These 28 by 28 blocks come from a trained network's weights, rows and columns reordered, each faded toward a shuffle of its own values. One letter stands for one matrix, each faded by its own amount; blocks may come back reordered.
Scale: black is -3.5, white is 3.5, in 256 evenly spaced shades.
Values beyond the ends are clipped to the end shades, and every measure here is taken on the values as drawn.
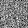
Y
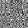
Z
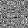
Z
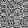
Z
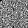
Y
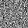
Y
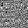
Z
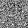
Y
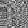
Z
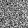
Y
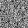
Y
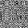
Z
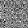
Z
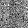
Y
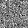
Y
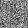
Y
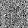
Y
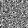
Y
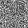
Y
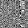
Z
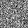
Y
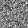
Y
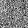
Y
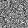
Y
